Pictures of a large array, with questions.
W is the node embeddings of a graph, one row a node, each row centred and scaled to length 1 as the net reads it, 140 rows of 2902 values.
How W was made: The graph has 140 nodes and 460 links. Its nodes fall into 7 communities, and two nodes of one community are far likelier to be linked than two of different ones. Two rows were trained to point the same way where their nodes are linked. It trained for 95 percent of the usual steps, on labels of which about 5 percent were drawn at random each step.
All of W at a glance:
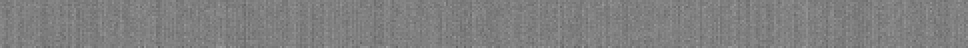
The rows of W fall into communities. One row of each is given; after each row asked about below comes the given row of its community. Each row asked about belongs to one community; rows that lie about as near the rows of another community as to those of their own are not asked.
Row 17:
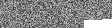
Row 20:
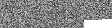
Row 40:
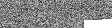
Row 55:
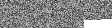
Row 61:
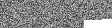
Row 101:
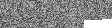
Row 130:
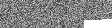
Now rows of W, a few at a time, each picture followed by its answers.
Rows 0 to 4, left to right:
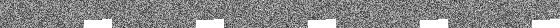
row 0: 101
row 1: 61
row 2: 17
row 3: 55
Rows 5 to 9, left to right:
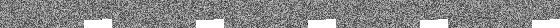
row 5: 55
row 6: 55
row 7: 61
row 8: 40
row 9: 101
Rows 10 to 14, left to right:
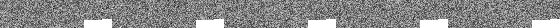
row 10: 61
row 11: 17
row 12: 101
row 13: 17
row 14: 55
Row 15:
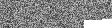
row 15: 61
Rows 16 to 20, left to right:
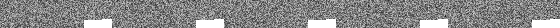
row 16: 17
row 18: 101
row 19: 20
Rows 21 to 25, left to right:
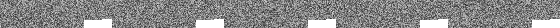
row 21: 101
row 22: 20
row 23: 101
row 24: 17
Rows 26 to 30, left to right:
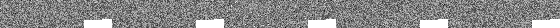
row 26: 55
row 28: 20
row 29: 130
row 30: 17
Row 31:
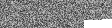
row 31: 17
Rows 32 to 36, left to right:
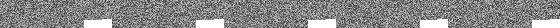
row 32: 20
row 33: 20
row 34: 40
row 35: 130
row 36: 55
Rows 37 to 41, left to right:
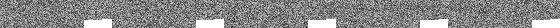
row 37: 17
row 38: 17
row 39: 61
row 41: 61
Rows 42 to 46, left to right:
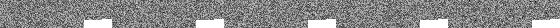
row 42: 130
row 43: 40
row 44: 20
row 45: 20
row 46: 17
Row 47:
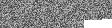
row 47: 20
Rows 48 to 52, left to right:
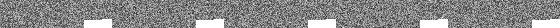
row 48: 61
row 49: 55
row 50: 20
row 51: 55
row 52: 61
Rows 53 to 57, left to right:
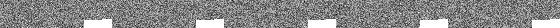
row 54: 40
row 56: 55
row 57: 130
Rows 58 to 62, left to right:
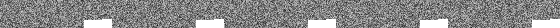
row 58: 55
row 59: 17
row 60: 101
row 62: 61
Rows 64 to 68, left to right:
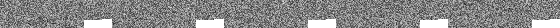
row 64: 40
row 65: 130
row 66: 17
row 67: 130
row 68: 55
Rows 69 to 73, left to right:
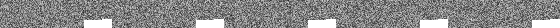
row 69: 55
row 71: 61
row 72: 130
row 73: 61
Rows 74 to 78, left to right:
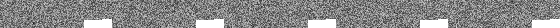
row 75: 130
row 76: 20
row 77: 40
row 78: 130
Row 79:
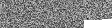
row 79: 40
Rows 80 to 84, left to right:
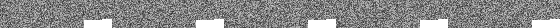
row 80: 55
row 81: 20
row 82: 101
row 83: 101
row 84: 20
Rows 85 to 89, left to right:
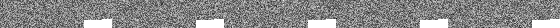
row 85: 17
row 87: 55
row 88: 61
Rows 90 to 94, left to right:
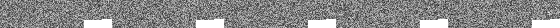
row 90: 40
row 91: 130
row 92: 61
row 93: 55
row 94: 55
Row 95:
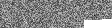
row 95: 130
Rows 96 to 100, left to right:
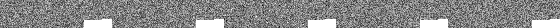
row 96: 20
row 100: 55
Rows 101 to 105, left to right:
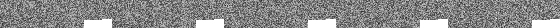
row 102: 101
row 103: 20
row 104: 55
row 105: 40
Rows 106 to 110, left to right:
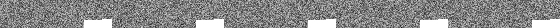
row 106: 130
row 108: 61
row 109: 130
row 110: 61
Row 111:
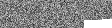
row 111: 61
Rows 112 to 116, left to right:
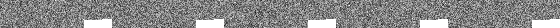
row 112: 130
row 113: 40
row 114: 61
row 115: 20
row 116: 130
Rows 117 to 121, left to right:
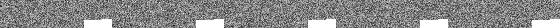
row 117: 130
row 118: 55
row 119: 17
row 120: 17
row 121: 20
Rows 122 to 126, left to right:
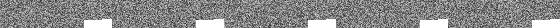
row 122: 40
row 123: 17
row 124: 20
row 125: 40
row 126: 17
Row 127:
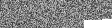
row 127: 55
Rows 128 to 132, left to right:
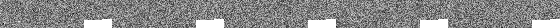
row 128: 61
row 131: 101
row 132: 40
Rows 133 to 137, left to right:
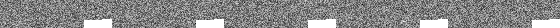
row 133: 61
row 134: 61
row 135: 20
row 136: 130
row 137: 130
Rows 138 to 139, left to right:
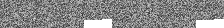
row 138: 101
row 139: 20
